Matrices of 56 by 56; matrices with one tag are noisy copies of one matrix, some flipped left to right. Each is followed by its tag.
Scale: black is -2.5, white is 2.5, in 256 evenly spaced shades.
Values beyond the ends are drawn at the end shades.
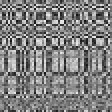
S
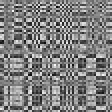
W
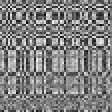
S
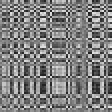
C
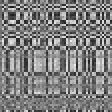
S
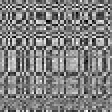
S
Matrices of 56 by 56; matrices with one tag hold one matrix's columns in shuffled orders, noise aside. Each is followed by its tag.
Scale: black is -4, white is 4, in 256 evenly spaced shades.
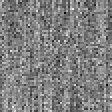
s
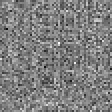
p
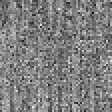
s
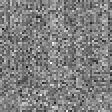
p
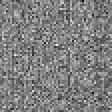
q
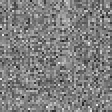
p
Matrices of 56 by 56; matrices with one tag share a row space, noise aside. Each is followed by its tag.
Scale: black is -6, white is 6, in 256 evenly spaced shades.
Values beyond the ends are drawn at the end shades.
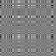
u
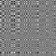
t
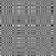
u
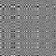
t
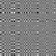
t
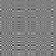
u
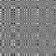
t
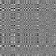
t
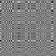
u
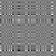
u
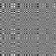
t
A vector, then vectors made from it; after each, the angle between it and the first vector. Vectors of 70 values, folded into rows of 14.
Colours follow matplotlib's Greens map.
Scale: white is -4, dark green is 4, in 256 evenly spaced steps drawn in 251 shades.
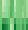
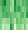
nearly opposite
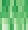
nearly opposite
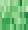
partly aligned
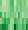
nearly parallel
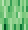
partly aligned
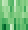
nearly parallel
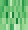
partly opposed
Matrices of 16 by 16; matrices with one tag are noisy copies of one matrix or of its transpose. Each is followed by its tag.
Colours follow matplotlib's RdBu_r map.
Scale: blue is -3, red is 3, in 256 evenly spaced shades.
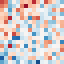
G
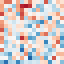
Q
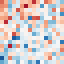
G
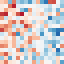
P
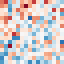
G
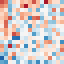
G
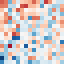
G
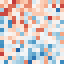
P
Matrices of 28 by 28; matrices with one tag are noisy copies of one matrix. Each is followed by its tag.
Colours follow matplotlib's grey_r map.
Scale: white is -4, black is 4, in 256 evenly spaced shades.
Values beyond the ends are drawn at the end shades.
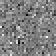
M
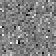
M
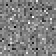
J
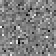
M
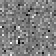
M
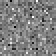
J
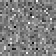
J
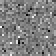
M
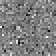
M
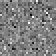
J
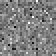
J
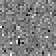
M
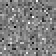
J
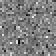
M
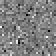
M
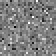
J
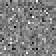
J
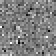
M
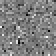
M
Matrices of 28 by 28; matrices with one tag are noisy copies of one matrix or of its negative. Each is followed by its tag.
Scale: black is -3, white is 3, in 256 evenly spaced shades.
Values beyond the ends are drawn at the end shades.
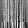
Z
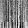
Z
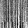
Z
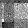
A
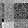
A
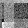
A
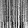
Z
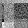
A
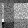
A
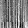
Z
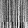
Z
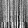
Z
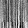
Z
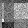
A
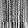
Z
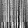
Z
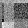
A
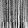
Z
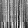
Z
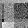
A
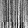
Z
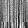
Z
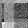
A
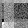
A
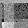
A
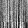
Z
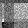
A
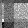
A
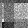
A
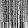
Z
